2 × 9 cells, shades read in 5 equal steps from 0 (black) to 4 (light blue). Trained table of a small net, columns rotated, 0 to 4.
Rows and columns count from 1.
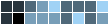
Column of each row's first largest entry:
5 7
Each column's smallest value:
1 0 2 3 3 2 2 2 3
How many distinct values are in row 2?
5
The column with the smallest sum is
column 2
